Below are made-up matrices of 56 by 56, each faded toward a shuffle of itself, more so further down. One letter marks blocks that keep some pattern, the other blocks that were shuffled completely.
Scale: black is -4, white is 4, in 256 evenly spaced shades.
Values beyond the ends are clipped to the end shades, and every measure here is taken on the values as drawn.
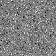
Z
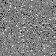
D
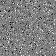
Z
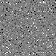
D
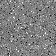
Z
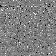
D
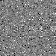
D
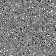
Z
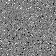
Z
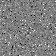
Z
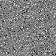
D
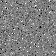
Z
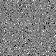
D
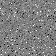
Z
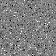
D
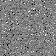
D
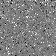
Z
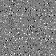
D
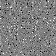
D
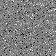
Z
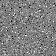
Z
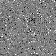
D
